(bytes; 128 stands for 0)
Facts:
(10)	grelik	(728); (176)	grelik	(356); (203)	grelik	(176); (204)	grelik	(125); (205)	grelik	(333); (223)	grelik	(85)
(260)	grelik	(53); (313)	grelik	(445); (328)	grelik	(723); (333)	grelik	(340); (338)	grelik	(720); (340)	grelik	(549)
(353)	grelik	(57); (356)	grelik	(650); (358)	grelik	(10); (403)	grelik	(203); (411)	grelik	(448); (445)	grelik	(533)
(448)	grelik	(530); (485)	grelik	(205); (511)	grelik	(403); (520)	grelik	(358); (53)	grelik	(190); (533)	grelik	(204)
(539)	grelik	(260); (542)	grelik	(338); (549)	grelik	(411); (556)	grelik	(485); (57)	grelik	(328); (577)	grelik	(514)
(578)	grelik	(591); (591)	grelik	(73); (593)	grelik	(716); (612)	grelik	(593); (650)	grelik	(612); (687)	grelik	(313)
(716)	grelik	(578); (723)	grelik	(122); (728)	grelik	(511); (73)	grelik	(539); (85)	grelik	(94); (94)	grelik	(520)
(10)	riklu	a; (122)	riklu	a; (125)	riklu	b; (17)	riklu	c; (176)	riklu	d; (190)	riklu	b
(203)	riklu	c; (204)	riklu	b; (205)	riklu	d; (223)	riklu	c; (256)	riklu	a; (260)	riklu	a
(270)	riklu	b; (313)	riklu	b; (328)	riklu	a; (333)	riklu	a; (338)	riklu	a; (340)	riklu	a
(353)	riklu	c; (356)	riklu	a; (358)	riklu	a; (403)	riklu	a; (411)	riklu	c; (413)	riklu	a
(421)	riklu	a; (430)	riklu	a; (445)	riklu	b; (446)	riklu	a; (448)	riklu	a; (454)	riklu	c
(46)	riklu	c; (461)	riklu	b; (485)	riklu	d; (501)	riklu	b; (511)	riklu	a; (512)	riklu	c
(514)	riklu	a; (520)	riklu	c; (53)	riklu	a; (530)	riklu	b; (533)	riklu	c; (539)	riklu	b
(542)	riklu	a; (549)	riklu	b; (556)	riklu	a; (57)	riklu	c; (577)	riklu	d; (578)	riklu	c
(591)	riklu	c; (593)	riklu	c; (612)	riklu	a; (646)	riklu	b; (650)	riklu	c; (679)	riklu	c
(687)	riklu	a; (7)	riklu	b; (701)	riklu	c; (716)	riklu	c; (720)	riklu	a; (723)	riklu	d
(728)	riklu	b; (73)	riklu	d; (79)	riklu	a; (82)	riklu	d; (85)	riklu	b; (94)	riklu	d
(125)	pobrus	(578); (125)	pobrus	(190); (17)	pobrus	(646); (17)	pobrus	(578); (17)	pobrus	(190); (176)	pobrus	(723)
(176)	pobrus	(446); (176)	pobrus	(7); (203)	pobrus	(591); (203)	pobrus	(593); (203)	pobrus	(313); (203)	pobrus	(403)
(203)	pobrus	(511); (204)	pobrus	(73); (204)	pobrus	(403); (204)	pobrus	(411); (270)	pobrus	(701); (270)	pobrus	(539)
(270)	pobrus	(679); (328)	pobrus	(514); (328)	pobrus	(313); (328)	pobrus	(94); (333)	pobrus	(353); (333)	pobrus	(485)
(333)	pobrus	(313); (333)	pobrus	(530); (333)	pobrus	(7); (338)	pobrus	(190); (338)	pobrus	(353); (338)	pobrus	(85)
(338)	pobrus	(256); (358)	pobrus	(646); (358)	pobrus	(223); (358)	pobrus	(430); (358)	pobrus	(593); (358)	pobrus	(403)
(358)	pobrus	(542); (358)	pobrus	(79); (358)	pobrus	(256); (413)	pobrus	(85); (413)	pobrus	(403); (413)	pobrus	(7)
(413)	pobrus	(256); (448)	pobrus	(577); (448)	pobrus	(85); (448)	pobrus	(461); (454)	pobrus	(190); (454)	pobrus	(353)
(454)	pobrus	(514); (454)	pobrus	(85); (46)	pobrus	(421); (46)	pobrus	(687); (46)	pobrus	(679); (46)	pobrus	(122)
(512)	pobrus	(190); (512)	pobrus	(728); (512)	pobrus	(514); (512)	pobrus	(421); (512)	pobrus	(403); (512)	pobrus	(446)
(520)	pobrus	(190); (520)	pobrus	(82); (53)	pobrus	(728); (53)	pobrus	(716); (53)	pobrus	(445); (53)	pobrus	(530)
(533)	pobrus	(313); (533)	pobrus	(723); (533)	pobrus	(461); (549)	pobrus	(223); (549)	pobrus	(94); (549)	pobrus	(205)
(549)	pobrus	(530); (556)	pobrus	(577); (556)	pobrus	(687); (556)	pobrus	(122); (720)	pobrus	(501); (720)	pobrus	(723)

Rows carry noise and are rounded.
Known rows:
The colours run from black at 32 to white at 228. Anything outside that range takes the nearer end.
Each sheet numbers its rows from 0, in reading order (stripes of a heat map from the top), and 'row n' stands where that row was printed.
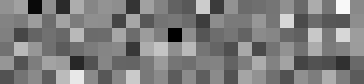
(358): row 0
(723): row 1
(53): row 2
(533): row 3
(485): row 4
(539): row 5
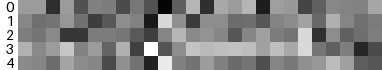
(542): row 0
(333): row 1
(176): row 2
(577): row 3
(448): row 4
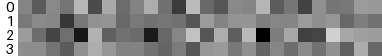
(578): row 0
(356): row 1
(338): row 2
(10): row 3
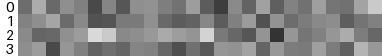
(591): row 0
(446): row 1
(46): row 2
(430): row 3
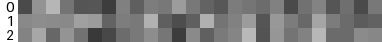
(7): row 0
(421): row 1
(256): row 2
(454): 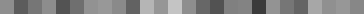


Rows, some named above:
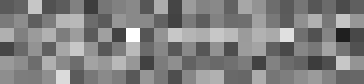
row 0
(445)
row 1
(260)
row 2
(577)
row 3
(539)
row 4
(223)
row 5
(340)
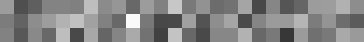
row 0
(17)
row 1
(122)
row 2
(578)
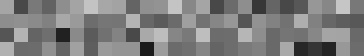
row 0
(520)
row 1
(421)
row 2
(204)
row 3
(94)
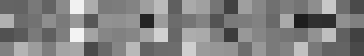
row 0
(270)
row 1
(94)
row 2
(270)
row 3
(687)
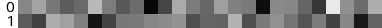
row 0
(720)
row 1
(530)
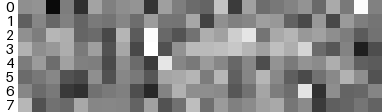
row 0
(358)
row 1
(646)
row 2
(514)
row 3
(577)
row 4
(448)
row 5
(125)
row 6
(176)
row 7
(82)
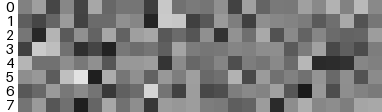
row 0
(413)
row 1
(549)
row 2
(716)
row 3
(313)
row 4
(94)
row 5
(411)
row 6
(190)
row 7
(203)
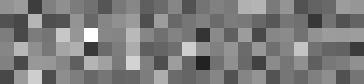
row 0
(73)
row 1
(728)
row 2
(57)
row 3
(687)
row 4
(353)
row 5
(501)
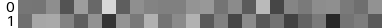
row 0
(650)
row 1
(85)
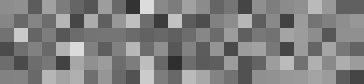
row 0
(448)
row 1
(578)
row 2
(511)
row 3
(539)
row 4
(328)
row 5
(556)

